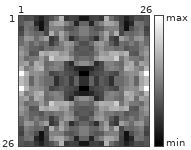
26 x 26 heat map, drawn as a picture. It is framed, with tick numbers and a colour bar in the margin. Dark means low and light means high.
The ninth with the lowest average is the centre. It mirrors both left to right and top to bottom. No overall slope runs across the table. No single row or column stands out from its neighbours. The texture is blotchy.
